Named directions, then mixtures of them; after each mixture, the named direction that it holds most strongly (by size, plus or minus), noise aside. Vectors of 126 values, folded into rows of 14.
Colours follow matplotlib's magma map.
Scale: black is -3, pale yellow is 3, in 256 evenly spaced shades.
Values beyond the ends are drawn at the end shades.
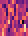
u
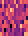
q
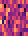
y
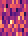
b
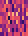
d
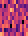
q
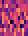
q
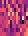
d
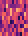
b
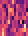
u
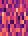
b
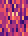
d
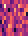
y
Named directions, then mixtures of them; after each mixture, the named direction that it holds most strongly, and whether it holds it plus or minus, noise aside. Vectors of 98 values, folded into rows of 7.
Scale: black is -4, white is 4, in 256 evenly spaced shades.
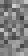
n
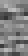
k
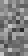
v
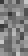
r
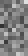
n, plus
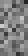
n, minus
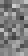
n, plus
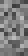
n, minus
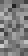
n, minus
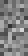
v, minus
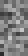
v, minus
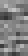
k, plus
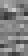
k, plus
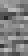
k, plus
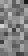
r, minus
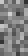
r, minus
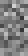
n, plus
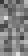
r, plus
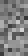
v, minus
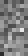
v, minus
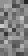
n, minus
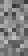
n, minus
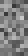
n, minus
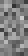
n, minus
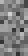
r, minus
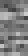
k, minus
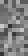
v, minus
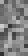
v, minus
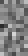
r, plus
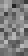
n, minus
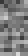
k, minus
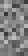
n, minus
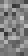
n, minus
